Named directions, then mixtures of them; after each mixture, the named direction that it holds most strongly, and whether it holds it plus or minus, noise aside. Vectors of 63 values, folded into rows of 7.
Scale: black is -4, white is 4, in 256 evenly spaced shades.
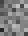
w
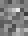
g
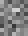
g, plus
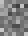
w, minus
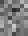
g, minus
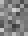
w, minus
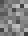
w, plus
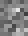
g, plus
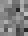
g, minus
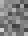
w, minus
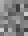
w, minus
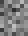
w, plus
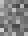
w, minus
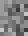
w, minus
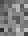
w, plus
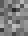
w, plus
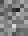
g, minus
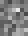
g, plus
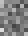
w, minus
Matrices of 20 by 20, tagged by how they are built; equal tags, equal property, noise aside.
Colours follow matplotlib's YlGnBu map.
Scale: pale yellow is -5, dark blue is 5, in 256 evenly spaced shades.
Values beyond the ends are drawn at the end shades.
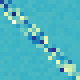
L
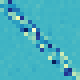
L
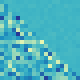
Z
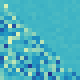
Z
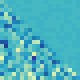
Z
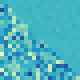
Z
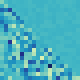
Z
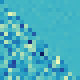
Z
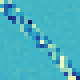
L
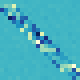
L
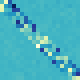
L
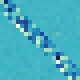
L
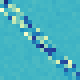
L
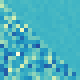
Z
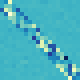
L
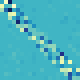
L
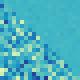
Z
